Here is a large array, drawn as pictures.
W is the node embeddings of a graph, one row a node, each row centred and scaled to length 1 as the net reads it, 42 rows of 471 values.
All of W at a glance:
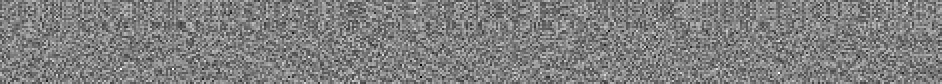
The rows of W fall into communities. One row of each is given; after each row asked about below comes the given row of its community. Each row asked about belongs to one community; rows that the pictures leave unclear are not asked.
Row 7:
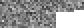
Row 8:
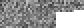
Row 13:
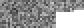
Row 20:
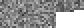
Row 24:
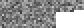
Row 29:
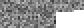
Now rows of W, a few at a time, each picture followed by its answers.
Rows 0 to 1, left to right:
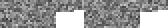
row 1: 13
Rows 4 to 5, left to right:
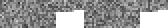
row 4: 8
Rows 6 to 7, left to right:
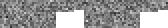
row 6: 8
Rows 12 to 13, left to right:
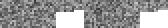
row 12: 24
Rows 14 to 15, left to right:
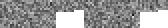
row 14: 24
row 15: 13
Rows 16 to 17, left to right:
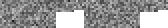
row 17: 24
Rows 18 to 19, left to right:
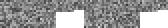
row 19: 8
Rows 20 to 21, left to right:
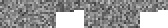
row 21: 29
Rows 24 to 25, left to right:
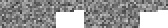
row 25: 29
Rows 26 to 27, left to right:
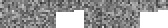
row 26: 20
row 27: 13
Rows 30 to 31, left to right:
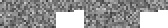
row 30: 29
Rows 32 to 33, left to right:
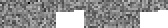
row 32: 7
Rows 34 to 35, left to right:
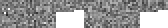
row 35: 20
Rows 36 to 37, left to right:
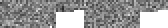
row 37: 13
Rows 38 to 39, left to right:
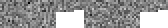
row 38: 7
